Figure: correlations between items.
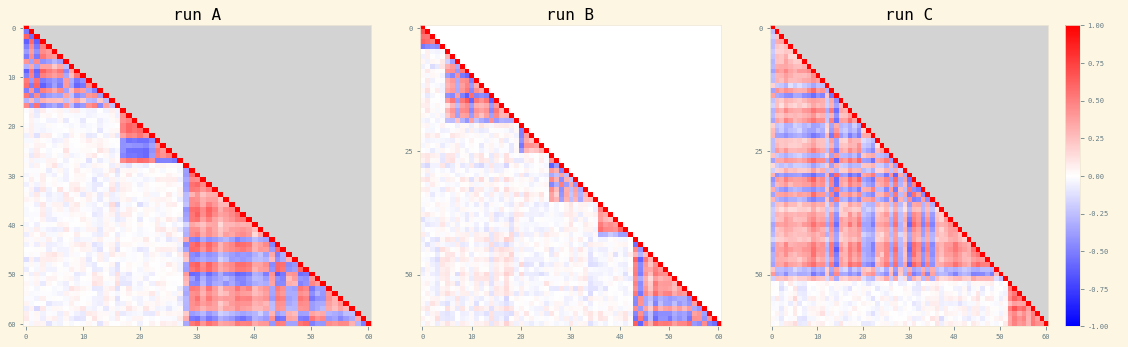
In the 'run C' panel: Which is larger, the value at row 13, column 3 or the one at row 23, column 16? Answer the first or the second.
the first
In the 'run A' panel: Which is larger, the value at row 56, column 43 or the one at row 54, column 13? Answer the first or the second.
the second
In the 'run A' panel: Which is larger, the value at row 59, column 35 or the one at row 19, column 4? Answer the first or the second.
the second
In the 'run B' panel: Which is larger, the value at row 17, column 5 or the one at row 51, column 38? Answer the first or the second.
the first
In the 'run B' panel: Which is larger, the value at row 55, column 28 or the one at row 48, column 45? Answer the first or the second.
the second
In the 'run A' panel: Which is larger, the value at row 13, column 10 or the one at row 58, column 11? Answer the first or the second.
the first
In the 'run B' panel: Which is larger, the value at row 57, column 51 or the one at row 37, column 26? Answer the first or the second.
the first
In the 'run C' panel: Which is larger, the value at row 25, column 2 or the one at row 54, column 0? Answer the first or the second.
the first
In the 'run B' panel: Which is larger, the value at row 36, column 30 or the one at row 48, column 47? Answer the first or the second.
the second
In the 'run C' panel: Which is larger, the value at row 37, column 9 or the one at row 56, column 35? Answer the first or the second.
the first
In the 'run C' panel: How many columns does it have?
61
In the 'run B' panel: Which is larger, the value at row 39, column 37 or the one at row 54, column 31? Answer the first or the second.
the first
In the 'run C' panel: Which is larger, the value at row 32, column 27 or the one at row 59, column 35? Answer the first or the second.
the first
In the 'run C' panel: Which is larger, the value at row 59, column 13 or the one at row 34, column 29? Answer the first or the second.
the second
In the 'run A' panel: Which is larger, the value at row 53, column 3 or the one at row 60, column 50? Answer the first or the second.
the first
